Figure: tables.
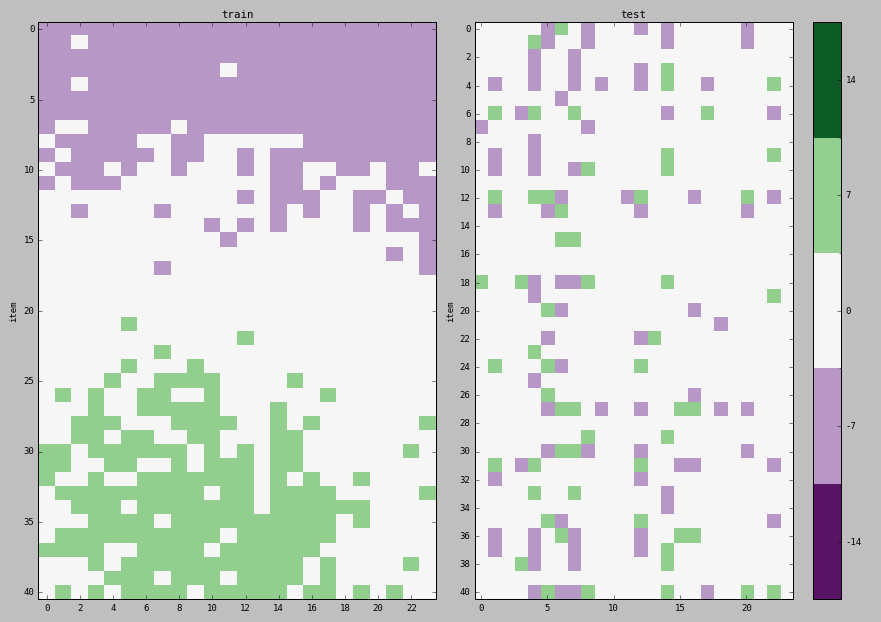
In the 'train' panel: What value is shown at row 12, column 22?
-7
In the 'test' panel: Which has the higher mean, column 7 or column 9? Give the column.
9
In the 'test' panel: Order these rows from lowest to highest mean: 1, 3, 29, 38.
1, 3, 38, 29
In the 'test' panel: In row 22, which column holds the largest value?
13
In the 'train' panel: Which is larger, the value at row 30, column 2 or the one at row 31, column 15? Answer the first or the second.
the second
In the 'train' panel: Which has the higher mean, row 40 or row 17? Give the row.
40
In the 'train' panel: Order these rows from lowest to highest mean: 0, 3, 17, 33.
0, 3, 17, 33
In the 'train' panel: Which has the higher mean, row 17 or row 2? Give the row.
17
